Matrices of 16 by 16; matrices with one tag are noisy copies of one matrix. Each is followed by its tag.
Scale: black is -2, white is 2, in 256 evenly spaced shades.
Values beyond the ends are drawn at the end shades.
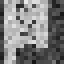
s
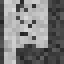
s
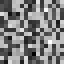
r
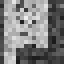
s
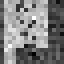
s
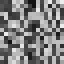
r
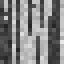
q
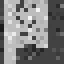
s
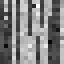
q
